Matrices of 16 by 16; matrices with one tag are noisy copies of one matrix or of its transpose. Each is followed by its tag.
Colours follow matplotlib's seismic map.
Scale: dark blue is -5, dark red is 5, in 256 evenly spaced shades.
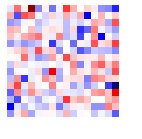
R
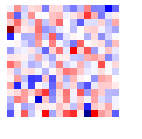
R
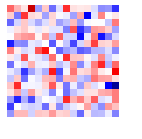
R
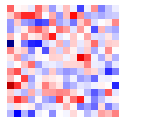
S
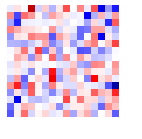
R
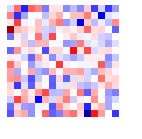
R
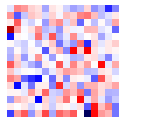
R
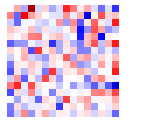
R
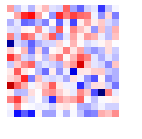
S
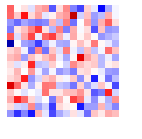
S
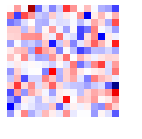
R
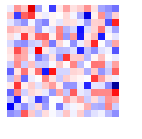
R
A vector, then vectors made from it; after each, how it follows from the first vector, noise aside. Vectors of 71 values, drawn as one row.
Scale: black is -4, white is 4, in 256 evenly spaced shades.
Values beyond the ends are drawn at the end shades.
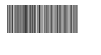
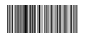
scaled up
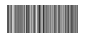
sign-scrambled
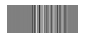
partly zeroed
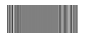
partly zeroed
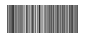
sign-scrambled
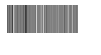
partly zeroed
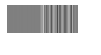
partly zeroed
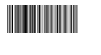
scaled up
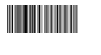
scaled up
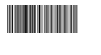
scaled up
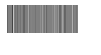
partly zeroed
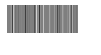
partly zeroed
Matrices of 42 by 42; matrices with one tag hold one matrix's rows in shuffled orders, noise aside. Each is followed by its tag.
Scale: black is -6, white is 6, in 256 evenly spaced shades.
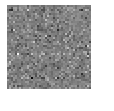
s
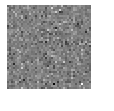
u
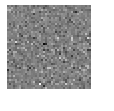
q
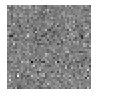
s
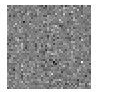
u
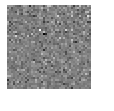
q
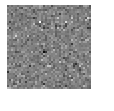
q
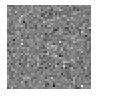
u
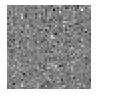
u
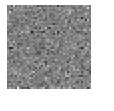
s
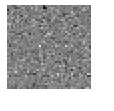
q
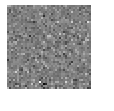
q
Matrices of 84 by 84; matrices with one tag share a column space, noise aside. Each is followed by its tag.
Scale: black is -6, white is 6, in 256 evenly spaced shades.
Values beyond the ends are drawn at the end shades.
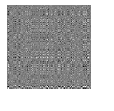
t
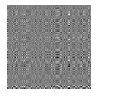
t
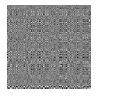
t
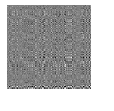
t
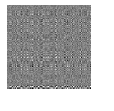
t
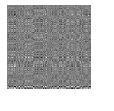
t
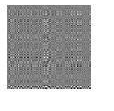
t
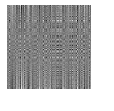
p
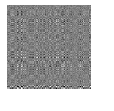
t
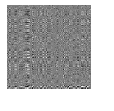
t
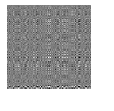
t
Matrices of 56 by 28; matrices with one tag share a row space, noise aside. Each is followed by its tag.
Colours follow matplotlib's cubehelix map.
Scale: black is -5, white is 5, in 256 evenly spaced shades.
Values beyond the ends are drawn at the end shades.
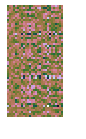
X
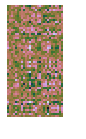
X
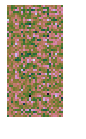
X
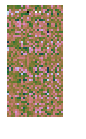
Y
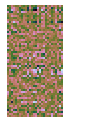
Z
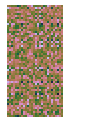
Y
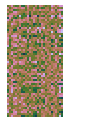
Z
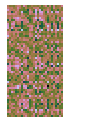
Y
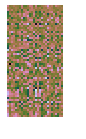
Y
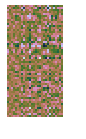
X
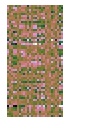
Z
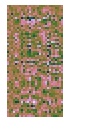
X
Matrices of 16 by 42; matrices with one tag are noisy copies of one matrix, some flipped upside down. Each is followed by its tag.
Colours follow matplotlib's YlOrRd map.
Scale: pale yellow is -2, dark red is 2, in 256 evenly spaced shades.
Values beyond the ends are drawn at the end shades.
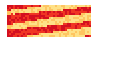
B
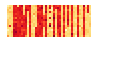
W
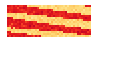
B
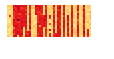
W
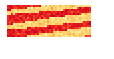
B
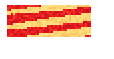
B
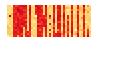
W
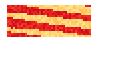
B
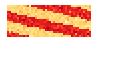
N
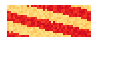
N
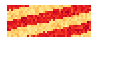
N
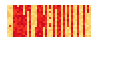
W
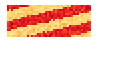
N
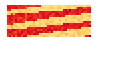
B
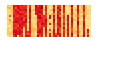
W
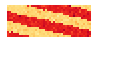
N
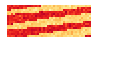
B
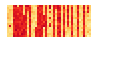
W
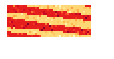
B
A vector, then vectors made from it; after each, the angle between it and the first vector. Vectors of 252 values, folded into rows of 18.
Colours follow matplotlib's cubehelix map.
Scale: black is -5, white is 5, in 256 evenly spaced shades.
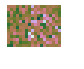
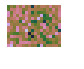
nearly opposite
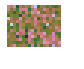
partly aligned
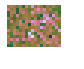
nearly parallel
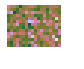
partly aligned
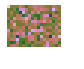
partly aligned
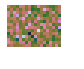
partly opposed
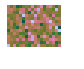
partly aligned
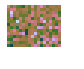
partly aligned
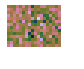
nearly opposite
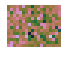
nearly opposite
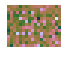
partly aligned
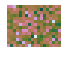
orthogonal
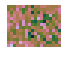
nearly opposite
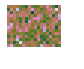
partly opposed
